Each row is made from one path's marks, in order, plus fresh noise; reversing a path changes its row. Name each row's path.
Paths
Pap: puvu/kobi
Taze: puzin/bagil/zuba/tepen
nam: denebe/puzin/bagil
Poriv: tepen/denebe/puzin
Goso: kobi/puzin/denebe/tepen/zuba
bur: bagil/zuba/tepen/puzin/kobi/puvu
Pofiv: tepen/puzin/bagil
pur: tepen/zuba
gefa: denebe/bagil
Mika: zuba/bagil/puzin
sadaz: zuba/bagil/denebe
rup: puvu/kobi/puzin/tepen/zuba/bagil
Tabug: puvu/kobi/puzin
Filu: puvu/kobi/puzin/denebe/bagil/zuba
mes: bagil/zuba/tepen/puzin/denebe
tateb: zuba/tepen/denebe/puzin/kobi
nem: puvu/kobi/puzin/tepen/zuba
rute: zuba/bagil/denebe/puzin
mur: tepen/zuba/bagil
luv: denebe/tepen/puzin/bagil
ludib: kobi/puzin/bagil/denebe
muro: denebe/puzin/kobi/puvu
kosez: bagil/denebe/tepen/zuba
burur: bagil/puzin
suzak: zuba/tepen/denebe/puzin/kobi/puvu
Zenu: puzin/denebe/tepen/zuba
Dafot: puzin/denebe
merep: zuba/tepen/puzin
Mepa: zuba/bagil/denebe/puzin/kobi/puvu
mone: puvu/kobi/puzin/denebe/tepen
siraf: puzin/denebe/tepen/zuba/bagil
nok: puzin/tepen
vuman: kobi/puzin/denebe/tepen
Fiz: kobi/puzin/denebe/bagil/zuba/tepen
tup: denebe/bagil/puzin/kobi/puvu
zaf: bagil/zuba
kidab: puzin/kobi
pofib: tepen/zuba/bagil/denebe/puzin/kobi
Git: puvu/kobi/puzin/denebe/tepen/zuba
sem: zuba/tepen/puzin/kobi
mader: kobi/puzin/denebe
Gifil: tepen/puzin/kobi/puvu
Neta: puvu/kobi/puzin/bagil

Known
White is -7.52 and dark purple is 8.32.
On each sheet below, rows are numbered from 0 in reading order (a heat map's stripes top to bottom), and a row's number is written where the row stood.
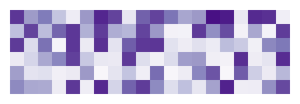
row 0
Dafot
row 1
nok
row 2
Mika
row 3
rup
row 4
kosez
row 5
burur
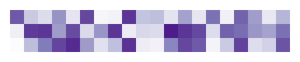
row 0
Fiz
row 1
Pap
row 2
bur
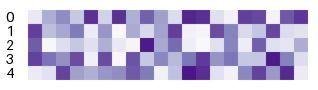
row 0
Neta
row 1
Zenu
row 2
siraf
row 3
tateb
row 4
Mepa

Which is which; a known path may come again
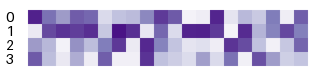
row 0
merep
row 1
Tabug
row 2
luv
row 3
Fiz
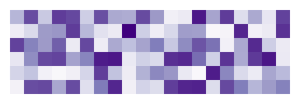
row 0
nok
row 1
rup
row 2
Goso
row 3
muro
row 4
gefa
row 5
Pap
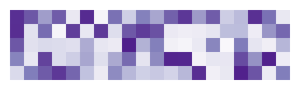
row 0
tateb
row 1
Mika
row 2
siraf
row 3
Filu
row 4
nem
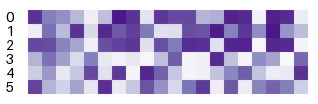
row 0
Dafot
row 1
mone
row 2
mader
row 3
pur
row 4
Pofiv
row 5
pofib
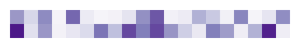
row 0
zaf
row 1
rute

